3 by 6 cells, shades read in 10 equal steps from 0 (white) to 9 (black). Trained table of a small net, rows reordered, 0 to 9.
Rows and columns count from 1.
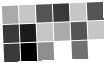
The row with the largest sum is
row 2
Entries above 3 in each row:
3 3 4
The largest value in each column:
7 9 6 7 6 6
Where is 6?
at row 1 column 3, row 1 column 6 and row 2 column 5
